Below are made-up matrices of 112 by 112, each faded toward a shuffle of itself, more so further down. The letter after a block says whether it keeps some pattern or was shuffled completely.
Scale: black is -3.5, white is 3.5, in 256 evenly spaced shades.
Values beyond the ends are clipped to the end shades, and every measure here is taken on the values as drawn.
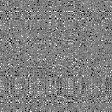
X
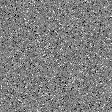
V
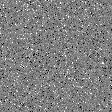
V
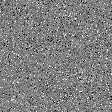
V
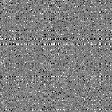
X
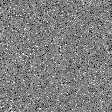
V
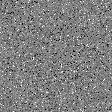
V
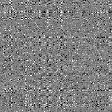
X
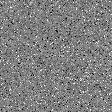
V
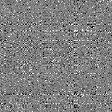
X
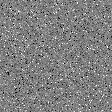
V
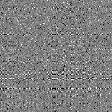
X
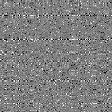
X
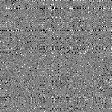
X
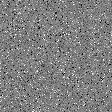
V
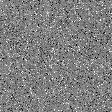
V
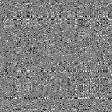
X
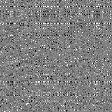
X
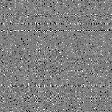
X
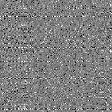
X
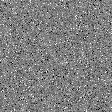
V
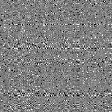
X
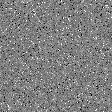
V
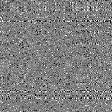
X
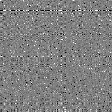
X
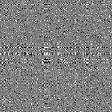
X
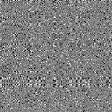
X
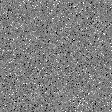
V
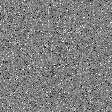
V
